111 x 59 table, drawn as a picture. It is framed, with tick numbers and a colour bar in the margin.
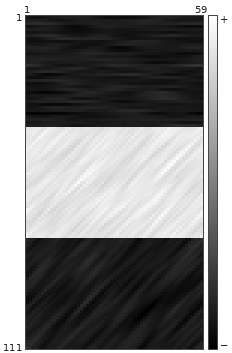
The table splits into 3 rows of 1 panel. Panel 1,1: very low, streaked across, faint in contrast. Panel 2,1: very high, slanting up to the right, faint in contrast. Panel 3,1: very low, slanting up to the right, faint in contrast.
